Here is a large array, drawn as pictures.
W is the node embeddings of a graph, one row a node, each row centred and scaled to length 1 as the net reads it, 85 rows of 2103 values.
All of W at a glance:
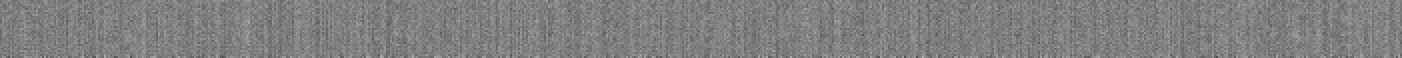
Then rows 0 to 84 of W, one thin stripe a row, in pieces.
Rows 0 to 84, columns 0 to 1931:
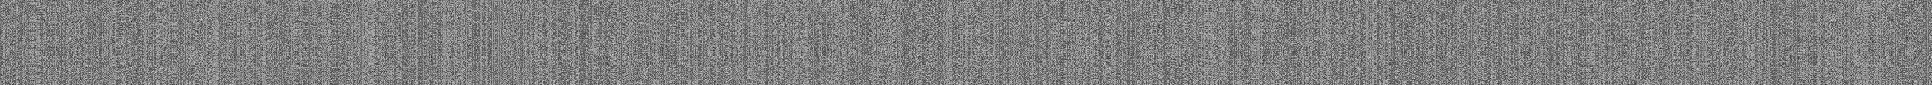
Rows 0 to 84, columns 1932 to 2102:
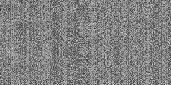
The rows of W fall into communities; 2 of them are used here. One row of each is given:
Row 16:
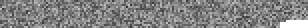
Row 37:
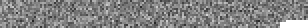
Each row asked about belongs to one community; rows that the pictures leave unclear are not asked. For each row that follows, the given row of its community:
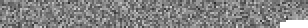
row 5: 16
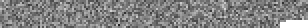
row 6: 16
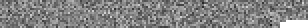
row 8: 37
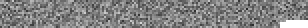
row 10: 37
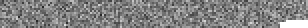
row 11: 37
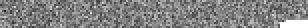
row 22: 37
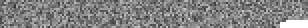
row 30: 16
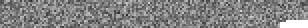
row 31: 16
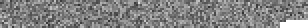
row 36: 16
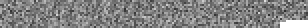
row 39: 37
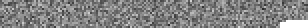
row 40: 16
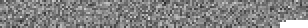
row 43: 37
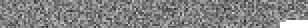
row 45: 37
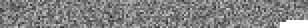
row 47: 16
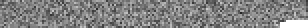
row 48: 16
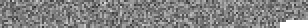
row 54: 16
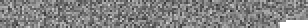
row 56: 37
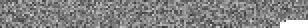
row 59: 37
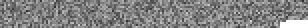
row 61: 16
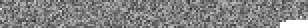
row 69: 16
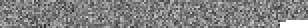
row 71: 37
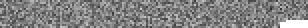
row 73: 37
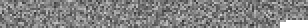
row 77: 37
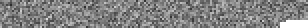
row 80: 16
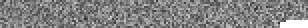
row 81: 16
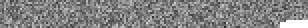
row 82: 16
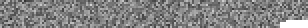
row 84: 16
